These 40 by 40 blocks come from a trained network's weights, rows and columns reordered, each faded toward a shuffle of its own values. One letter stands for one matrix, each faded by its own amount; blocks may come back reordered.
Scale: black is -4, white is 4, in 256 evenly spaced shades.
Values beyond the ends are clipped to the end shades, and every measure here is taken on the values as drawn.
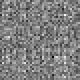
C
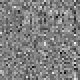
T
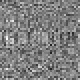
C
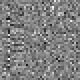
T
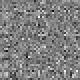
T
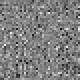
T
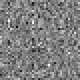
T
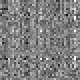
C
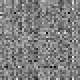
C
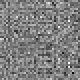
C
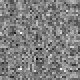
C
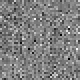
T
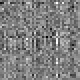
C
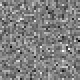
T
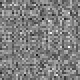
C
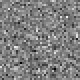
T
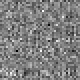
C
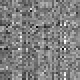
C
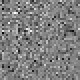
T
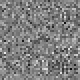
T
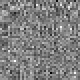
C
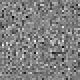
T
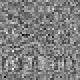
C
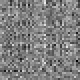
C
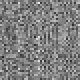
C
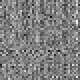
C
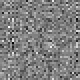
T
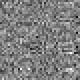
C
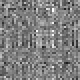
C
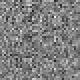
T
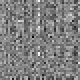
C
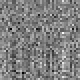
C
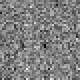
C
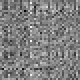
C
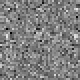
T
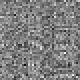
C
